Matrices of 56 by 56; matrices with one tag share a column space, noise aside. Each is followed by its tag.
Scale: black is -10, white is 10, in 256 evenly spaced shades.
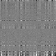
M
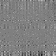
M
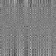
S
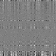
M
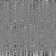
M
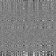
M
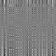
S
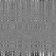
M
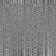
S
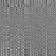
S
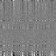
M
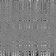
M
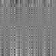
S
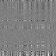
M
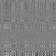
M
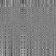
S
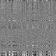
M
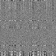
M
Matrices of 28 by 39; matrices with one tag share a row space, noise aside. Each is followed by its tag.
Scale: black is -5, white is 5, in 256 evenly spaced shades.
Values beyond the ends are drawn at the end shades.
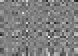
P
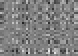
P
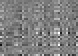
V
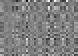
P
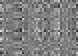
V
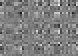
V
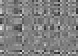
V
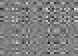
P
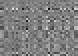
P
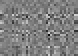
P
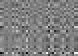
P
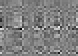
V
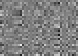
V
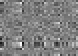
V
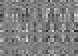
P
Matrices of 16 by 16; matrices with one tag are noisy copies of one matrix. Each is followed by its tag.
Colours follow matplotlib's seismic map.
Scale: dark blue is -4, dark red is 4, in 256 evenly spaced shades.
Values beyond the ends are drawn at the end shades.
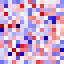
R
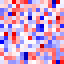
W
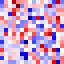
W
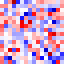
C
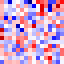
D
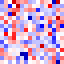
W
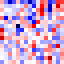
D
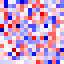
R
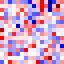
D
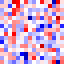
W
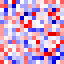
C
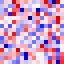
W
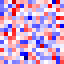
W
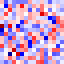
R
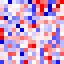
D
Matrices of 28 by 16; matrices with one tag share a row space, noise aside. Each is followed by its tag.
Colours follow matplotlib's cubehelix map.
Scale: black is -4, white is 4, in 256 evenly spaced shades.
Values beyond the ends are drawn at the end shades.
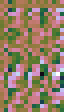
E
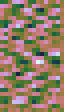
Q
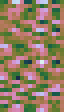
Q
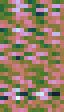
Q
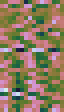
Q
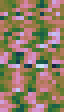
Q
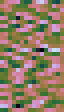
Q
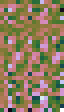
E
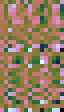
E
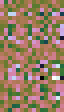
E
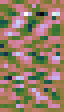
Q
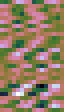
Q
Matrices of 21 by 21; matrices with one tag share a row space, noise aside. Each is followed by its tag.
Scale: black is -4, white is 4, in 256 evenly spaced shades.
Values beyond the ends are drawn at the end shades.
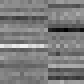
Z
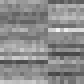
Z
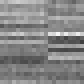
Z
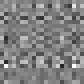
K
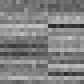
Z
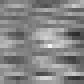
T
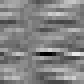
T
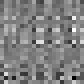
K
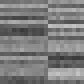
Z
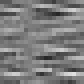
T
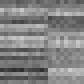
Z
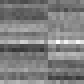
Z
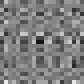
K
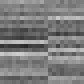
Z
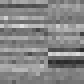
Z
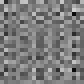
K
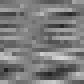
T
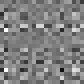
K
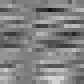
T
